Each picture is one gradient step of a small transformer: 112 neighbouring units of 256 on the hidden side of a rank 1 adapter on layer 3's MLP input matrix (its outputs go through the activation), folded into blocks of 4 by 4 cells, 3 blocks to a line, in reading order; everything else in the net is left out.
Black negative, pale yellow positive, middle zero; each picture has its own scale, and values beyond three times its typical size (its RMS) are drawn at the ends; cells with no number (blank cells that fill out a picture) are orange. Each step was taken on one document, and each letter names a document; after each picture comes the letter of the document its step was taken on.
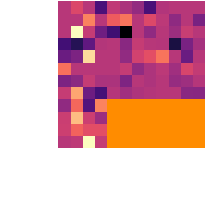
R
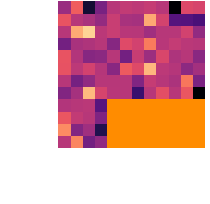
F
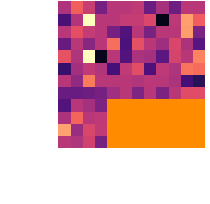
F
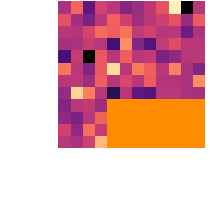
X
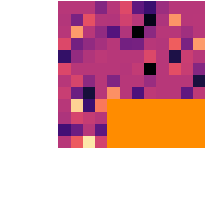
R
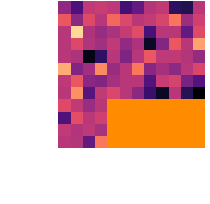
X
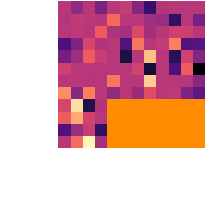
R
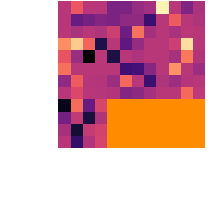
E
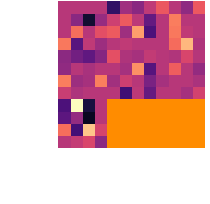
E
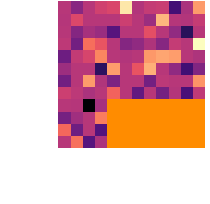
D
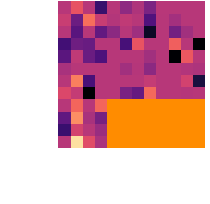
R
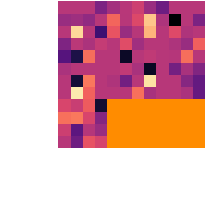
R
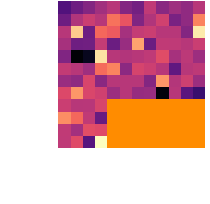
X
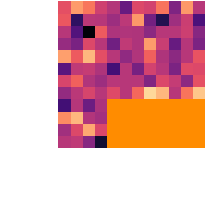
X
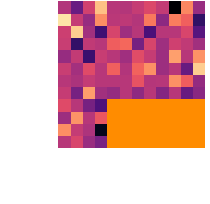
F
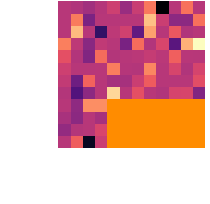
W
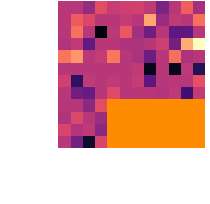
W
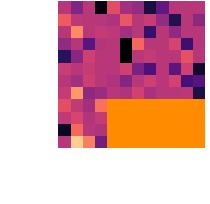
R
